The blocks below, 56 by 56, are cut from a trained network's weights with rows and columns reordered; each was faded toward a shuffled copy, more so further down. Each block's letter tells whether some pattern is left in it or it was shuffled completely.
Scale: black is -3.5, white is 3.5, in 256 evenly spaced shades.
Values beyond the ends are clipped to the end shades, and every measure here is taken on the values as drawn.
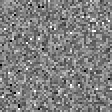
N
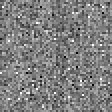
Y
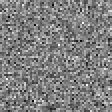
N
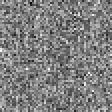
Y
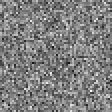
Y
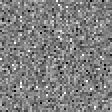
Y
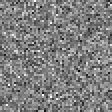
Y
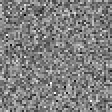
N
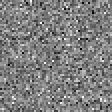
Y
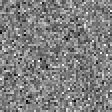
N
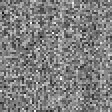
Y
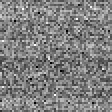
Y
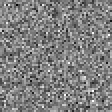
N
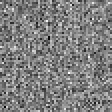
Y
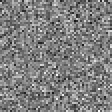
N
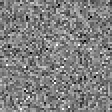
Y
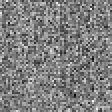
Y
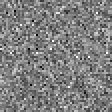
N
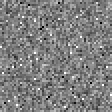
N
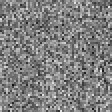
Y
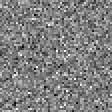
Y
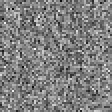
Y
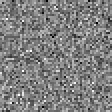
Y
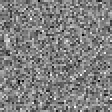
N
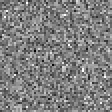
N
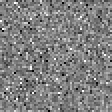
N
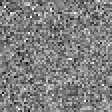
Y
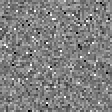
N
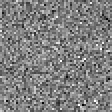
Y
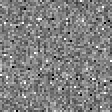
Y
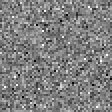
N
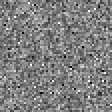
N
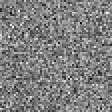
N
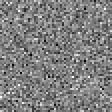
N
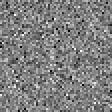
N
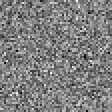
N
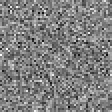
Y
